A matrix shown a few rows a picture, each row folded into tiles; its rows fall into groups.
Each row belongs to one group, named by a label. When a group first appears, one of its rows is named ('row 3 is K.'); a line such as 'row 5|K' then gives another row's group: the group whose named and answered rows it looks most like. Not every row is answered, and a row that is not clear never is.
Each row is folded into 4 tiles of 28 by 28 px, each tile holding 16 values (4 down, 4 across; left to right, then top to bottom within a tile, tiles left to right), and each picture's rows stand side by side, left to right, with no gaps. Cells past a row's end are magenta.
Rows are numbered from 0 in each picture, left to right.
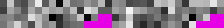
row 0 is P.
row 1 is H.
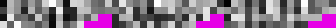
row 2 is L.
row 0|H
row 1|H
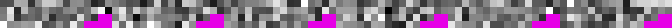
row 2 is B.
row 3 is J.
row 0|B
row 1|J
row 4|B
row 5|H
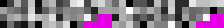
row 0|L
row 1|H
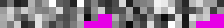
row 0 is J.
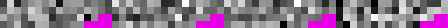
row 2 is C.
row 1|C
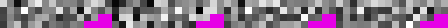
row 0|P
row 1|L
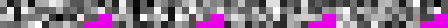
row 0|B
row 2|L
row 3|J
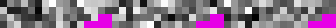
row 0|H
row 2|C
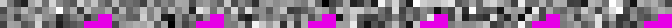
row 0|P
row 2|C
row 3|H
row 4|B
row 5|P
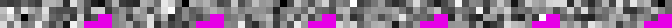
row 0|J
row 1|P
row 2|J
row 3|C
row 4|H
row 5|C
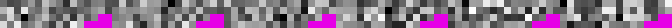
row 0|J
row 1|J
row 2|P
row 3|J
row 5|L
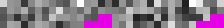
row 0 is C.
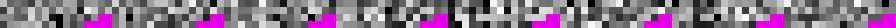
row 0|P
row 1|B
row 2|P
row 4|L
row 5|B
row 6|L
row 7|C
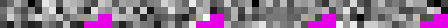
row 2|B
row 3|C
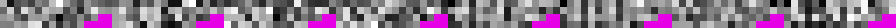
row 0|P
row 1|J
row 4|L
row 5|L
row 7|L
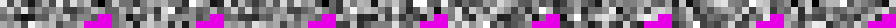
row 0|C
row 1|C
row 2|C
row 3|H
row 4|P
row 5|L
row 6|H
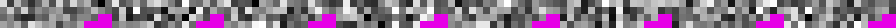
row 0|C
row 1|B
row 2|P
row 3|H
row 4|P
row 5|H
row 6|P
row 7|J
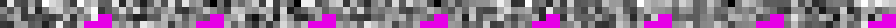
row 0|H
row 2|H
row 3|C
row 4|B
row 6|C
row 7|H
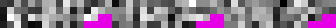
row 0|L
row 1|L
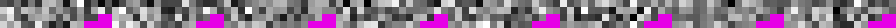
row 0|J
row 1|J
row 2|P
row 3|B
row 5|B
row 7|J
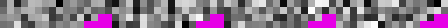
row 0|J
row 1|L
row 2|P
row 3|B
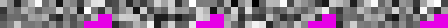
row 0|P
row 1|H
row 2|B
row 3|P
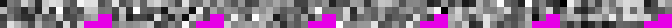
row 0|H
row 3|B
